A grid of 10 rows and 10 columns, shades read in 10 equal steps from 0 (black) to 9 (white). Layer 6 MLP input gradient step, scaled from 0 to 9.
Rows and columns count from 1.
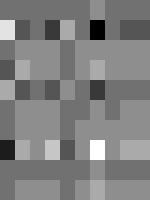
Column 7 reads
5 0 5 6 2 5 5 9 5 6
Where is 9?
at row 8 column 7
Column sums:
42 46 46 45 42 45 48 45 46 46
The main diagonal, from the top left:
4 3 5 5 5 4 5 5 4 5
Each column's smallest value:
1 3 4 2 3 4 0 4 3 3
